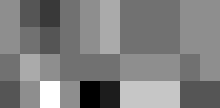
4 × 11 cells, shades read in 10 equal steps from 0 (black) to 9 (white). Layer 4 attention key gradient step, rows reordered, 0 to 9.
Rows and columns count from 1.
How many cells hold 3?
5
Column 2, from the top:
3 4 6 5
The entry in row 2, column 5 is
5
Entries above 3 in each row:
9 10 11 6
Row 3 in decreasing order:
6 5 5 5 5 5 4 4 4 4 4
